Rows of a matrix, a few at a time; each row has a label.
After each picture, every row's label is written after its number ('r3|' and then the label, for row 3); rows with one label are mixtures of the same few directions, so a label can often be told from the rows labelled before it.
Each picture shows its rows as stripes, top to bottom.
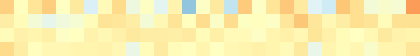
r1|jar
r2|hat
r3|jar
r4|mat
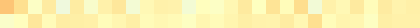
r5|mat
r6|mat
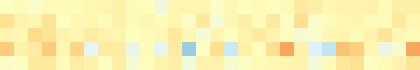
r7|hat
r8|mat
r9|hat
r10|jar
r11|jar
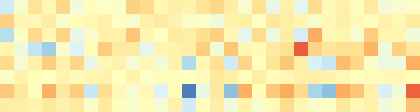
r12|mat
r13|mat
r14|mat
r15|hat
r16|jar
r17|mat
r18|jar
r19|jar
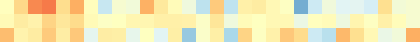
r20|hat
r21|hat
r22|jar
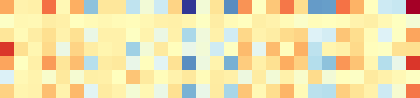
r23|jar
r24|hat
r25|jar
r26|mat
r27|jar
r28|mat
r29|jar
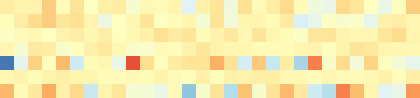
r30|jar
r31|hat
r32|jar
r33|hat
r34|mat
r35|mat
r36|jar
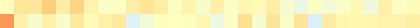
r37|hat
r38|mat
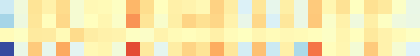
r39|mat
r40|mat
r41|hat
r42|mat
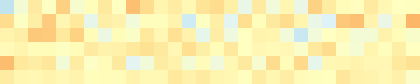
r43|mat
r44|jar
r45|hat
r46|jar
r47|mat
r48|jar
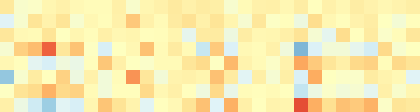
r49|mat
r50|mat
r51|jar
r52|hat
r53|hat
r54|mat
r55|hat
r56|hat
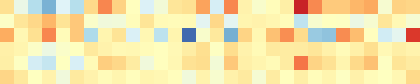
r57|hat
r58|hat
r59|jar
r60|hat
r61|hat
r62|mat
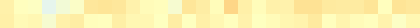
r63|hat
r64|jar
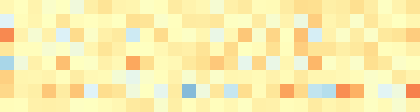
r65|hat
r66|mat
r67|mat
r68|hat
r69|mat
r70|mat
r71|jar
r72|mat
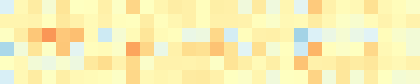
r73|mat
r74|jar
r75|hat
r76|mat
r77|hat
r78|mat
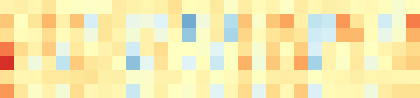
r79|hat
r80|jar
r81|jar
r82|mat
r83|mat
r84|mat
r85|mat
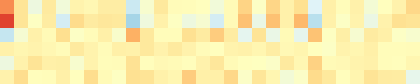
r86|mat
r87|mat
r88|mat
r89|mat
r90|mat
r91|jar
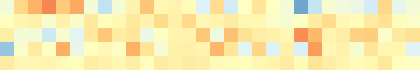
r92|hat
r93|jar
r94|hat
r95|mat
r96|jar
